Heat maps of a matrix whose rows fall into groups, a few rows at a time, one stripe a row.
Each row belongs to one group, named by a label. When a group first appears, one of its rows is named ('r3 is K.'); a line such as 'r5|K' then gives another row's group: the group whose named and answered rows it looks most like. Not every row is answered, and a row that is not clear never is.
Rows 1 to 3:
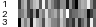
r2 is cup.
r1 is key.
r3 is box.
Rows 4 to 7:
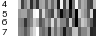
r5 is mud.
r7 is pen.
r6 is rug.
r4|cup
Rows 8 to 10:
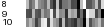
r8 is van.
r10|mud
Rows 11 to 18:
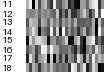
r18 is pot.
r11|pen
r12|van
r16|key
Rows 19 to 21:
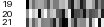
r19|rug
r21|van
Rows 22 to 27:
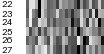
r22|box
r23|box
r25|cup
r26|rug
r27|mud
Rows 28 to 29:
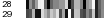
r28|rug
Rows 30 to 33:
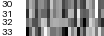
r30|key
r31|key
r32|rug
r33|box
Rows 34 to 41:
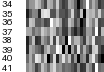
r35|box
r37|key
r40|pen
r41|key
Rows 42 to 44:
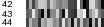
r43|pot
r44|box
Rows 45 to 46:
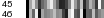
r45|box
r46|box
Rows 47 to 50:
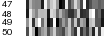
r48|rug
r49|pen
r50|key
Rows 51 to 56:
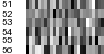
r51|rug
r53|cup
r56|rug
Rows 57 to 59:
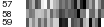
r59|van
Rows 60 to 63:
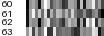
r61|pot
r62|box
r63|pen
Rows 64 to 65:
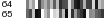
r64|box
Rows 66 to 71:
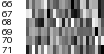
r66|pen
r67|pen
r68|pot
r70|key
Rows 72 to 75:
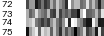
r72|cup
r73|van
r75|box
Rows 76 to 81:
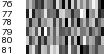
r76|pot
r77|pen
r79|pot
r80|cup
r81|key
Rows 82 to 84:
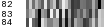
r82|pen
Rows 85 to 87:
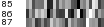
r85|pen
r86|rug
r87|cup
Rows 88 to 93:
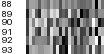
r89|key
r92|key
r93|van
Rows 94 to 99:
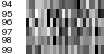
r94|van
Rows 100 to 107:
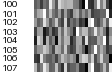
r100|rug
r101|box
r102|van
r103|cup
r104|key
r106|pot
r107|van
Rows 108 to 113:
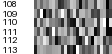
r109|pot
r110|van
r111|pot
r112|rug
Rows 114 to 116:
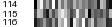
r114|pot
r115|key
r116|pot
